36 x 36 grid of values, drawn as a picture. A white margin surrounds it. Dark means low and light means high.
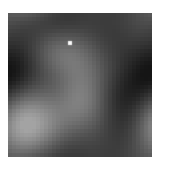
Ninth with the lowest average: middle right. Lone odd cells: 1, higher than its neighbours. Mirror symmetry: none. Ninth with the highest average: bottom left. Average level on the scale: 30%. Calmest part: top right.
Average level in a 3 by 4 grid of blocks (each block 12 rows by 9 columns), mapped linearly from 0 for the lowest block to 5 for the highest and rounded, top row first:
1 2 2 1 | 2 4 3 0 | 5 3 2 2
